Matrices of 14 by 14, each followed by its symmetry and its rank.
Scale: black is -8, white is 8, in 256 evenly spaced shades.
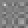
symmetric, rank two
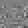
neither, rank three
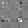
symmetric, rank two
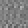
neither, rank three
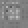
symmetric, rank two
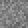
neither, full rank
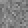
neither, full rank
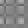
symmetric, rank one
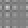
symmetric, rank one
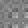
symmetric, rank two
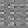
neither, rank two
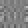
neither, rank two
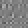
neither, rank three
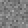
neither, full rank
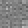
neither, rank three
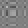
symmetric, rank one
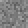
neither, full rank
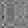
neither, rank two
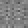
neither, rank two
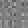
neither, rank two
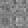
neither, rank three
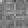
neither, rank three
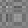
symmetric, rank one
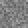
neither, full rank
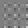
symmetric, rank one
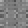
neither, rank two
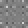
symmetric, rank two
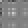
symmetric, rank one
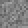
neither, full rank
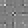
symmetric, rank two
